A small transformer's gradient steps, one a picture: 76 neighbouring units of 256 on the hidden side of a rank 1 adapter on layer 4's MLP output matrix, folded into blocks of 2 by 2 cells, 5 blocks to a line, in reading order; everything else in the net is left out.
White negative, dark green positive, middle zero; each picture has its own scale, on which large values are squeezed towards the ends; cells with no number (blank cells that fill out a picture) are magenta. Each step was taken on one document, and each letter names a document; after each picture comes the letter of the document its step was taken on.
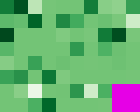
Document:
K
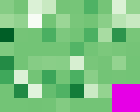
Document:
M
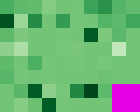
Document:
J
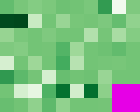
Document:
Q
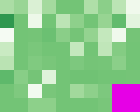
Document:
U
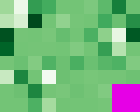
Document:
U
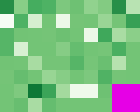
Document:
J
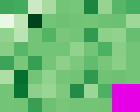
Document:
M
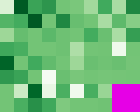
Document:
M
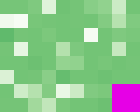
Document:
Q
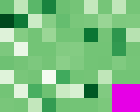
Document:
Q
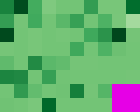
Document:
K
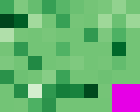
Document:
Q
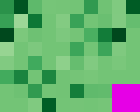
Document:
K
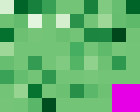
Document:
K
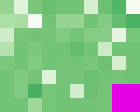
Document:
U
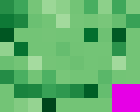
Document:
J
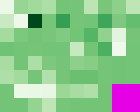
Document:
M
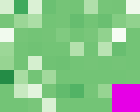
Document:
K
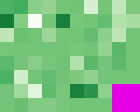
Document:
M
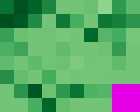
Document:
K
